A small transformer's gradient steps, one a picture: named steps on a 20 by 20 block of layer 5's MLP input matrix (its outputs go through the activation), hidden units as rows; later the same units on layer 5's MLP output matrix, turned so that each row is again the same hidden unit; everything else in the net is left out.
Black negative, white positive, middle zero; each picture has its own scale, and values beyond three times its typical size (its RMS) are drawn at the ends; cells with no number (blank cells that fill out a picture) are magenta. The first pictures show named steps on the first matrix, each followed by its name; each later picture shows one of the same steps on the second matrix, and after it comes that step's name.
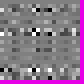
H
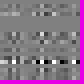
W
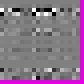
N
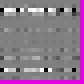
N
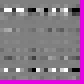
N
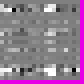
H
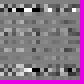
H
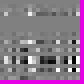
W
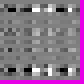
H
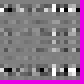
H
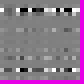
N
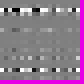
N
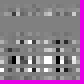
W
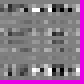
H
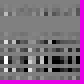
W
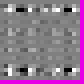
H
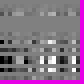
W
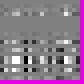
W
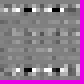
H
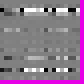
N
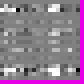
H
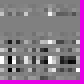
W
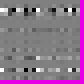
N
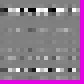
N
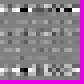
H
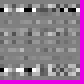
H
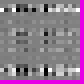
H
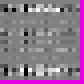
H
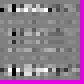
H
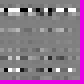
N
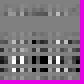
W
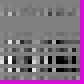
W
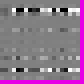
N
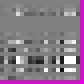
W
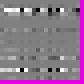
N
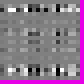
H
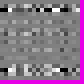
H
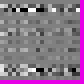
H
